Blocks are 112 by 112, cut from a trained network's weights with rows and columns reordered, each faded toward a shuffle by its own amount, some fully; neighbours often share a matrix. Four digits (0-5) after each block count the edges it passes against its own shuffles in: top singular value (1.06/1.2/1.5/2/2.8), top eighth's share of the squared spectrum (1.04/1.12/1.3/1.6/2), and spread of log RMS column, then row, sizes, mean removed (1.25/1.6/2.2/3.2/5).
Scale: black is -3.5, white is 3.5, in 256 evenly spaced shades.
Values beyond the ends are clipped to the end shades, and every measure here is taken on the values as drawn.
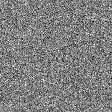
1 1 0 0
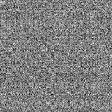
4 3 0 2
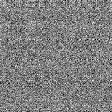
4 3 1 2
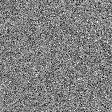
0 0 0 0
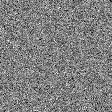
2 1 0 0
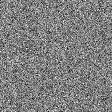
0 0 0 0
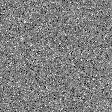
0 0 0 0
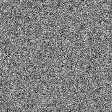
2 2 0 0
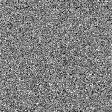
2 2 0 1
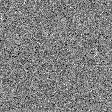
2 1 0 0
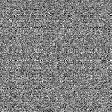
4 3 1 2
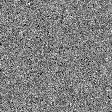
1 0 0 0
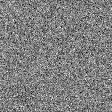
2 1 0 0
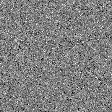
0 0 0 0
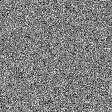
1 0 0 0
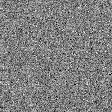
2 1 0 0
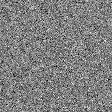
0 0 0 0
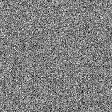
3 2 0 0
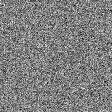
2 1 0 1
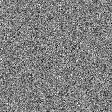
2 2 0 0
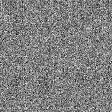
3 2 0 1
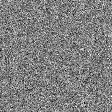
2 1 0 0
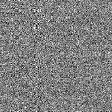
3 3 2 2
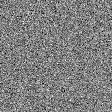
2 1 0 0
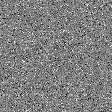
2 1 0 0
